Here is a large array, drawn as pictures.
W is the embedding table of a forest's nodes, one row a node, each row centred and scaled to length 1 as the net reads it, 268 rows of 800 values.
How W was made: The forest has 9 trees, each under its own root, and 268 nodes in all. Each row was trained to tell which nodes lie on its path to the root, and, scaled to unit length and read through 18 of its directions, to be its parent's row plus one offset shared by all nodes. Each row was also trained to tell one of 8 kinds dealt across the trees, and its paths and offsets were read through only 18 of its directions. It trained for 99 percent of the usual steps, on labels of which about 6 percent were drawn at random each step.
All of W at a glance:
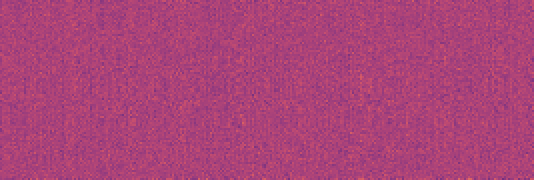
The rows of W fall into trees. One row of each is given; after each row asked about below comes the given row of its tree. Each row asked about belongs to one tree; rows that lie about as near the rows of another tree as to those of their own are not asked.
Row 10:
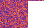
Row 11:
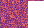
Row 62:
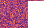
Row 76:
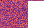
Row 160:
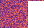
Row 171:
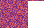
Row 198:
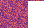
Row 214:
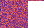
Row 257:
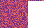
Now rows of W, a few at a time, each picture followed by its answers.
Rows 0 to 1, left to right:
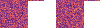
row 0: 198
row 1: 198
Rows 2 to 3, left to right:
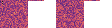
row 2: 160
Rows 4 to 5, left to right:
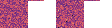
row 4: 214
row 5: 160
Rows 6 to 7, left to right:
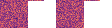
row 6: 171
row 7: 76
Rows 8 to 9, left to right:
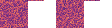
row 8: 257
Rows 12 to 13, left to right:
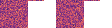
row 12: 76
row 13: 160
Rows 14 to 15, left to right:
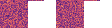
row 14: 257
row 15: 160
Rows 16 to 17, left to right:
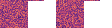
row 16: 62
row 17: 214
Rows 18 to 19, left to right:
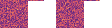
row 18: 214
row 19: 62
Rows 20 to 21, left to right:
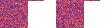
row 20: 160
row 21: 11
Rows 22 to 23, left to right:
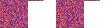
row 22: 257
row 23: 257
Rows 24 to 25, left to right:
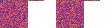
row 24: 76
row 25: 62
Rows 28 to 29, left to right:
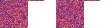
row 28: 160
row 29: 257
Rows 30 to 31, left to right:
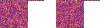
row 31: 257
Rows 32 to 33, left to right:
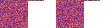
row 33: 198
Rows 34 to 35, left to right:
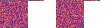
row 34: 257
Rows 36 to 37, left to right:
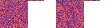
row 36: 198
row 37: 76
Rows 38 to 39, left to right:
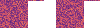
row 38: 76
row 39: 160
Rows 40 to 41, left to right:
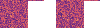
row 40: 11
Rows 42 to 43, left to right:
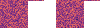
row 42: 198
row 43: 62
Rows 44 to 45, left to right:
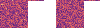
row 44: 76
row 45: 10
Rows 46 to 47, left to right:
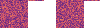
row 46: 76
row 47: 257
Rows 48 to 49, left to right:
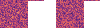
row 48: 160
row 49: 62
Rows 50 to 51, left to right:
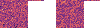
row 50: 171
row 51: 257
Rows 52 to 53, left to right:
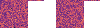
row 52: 160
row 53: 160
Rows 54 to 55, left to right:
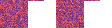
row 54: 76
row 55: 62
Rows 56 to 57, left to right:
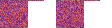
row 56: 171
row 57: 214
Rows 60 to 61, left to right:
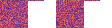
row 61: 214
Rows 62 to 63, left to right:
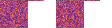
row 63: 214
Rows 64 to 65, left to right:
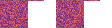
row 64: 62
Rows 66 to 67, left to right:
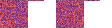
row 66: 171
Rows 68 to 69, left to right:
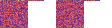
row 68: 214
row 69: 171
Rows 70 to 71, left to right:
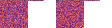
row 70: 11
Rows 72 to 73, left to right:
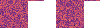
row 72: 76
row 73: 198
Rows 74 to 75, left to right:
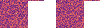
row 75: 76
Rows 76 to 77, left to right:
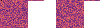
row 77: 160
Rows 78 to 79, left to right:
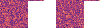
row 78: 257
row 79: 11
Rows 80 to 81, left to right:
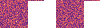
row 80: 62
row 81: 198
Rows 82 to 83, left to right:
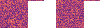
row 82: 62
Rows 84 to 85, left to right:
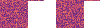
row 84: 11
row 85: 214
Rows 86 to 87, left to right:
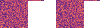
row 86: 160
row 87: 160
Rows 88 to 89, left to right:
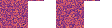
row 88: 160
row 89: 160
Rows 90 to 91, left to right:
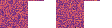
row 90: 76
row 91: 10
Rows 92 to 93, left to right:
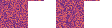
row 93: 76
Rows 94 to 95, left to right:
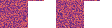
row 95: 11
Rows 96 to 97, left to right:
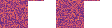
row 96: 214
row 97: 76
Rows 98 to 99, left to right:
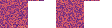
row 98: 160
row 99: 257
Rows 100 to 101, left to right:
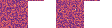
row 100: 171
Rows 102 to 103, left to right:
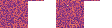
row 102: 198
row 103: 62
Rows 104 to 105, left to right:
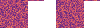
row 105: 160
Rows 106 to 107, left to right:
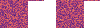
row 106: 198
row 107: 257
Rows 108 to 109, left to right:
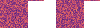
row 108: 214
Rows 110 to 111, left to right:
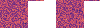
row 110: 198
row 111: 11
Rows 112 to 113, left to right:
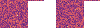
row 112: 62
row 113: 160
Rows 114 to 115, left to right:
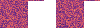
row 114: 11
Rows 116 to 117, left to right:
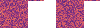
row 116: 62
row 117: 76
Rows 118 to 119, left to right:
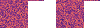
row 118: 160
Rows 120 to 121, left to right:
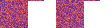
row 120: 214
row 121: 160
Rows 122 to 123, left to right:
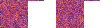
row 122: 76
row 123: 11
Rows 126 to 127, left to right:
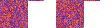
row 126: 76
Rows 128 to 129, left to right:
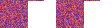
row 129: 198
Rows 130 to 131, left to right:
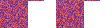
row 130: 198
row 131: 214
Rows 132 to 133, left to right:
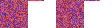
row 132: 76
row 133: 76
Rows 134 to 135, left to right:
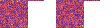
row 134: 11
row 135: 160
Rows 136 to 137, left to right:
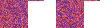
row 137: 76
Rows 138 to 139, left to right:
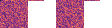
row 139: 198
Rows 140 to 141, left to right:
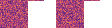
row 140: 76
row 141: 62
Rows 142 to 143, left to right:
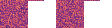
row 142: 214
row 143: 62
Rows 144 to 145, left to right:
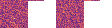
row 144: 62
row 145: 76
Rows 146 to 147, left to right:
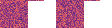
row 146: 62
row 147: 76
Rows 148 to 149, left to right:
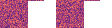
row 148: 62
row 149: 214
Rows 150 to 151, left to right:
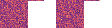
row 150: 10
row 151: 11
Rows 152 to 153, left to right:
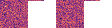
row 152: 160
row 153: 62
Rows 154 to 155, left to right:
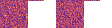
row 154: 62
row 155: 171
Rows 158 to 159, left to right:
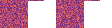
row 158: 11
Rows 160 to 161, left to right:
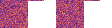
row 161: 76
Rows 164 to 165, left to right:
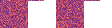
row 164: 214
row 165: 171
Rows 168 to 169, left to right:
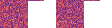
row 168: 62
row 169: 171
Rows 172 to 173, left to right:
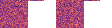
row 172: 160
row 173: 198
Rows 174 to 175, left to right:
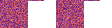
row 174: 11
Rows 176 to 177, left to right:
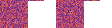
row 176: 160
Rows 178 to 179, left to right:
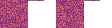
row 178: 214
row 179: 76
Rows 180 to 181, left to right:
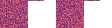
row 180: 214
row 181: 160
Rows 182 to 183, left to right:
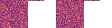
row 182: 76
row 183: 76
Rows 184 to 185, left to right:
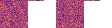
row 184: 76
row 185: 171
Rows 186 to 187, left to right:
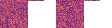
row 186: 11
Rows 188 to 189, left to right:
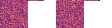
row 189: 214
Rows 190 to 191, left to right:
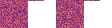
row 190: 257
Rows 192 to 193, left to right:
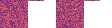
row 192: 76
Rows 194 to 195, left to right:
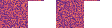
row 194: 10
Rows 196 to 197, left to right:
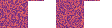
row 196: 214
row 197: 214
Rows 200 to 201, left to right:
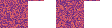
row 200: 62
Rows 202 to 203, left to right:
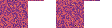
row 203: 11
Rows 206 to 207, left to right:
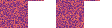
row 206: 62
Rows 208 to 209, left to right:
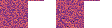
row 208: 76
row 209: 62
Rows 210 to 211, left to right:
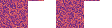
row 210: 198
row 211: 11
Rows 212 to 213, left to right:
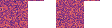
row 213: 171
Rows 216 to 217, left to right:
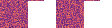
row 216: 171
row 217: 160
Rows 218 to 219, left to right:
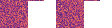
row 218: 11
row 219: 160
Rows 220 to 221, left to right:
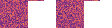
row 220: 214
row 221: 198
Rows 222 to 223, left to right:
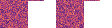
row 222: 11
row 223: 257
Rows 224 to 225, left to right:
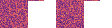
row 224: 198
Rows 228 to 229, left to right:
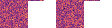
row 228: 62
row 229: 160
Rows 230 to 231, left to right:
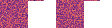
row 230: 160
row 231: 10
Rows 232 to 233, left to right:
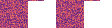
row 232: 171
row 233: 214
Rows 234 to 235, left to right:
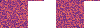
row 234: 198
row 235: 171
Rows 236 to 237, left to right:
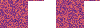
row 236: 198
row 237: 76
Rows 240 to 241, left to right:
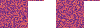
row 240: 76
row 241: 257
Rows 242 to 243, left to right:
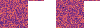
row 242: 214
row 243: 214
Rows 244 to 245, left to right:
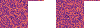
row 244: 198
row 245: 171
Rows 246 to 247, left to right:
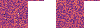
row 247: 257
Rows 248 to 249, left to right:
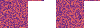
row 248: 160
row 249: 160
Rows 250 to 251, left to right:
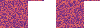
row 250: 214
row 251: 257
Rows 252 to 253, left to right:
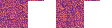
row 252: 171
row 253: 76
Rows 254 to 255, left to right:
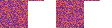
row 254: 198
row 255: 257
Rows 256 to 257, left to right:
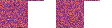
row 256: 11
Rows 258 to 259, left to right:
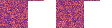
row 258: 62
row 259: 171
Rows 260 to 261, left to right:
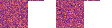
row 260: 160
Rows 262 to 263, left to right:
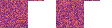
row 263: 257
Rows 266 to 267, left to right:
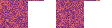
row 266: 62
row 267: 62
